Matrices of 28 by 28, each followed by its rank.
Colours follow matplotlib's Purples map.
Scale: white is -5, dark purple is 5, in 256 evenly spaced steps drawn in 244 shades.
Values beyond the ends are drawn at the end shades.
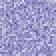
full rank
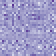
five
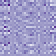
three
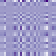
one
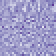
five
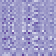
three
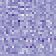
five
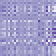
two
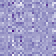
three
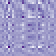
two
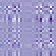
two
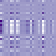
one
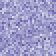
full rank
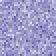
full rank
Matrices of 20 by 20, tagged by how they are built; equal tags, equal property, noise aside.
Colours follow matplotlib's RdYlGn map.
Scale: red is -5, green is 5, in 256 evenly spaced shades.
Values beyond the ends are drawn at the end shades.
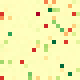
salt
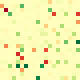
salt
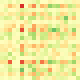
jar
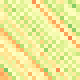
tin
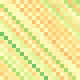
tin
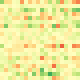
jar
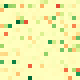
salt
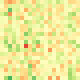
jar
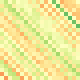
tin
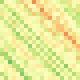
tin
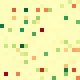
salt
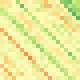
tin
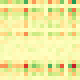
jar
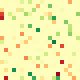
salt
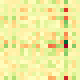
jar
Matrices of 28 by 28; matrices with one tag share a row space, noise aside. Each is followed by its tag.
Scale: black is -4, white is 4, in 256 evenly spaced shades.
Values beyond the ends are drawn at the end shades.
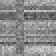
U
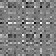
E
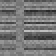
U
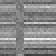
U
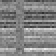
U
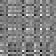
E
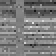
U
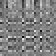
E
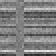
U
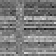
U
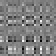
E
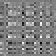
E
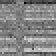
U
